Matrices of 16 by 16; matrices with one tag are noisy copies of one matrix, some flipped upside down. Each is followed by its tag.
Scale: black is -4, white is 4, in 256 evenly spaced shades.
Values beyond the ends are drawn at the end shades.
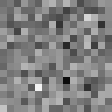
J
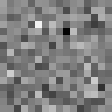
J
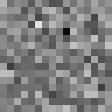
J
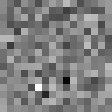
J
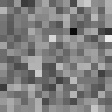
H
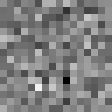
J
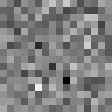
J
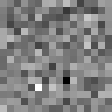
J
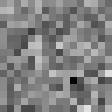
H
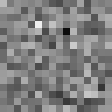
J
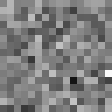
H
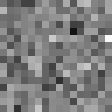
H
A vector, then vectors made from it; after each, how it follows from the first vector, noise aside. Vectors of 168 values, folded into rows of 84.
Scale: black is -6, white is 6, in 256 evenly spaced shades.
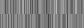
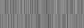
shrunk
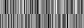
scaled up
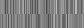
copied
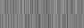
shrunk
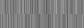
shrunk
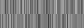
copied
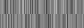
copied
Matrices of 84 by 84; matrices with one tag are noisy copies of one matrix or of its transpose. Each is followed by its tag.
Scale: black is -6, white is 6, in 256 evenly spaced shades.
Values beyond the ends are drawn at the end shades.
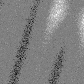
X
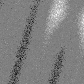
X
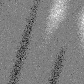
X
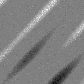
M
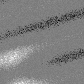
X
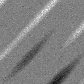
M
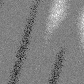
X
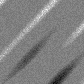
M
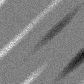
M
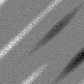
M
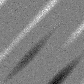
M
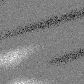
X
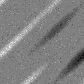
M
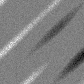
M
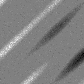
M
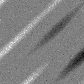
M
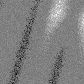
X
